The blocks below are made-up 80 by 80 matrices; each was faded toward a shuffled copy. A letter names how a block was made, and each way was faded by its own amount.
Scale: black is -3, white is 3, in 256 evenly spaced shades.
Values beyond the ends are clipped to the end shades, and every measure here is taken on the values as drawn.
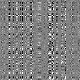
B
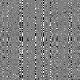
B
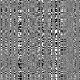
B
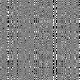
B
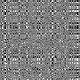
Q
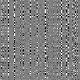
B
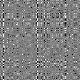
Q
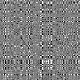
Q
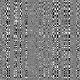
B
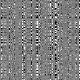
B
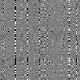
B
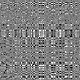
Q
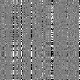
B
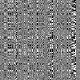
B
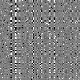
Q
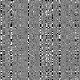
B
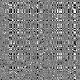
Q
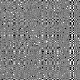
Q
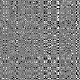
Q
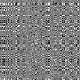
Q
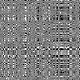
Q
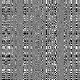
B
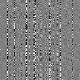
B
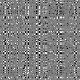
Q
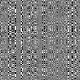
B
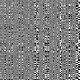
B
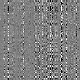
B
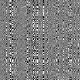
B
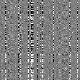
B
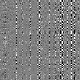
B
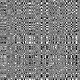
Q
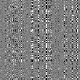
B
